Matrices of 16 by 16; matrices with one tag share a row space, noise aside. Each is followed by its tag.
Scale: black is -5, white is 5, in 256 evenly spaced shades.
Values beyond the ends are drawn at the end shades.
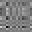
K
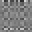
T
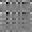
K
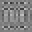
T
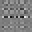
T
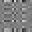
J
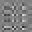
J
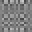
T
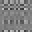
T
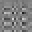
J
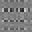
T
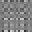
T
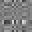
J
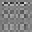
T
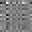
K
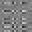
J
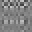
T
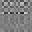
T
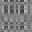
T
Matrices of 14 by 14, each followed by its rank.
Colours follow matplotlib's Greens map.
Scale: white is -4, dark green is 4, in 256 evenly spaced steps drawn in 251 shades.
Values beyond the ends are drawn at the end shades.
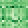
two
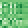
two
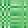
one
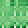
two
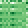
two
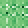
two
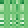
one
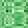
two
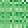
two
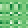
one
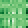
two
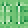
two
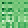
two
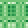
one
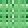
one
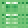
one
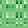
one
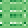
one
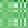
one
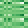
one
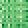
two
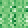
two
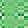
one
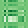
one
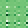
one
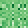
two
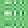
one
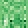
two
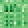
two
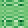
one
